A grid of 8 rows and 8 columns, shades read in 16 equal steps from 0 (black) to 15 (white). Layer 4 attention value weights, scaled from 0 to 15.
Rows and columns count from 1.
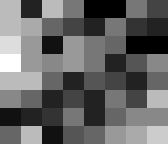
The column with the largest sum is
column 1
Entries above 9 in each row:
2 2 1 1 2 1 0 3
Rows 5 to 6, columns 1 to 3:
11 11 6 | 8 6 2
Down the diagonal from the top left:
11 10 1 9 5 7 8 12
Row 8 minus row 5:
-5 0 -5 3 1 5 8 6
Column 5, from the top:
0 2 7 7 5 2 2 6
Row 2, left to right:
11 10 6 4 2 7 3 2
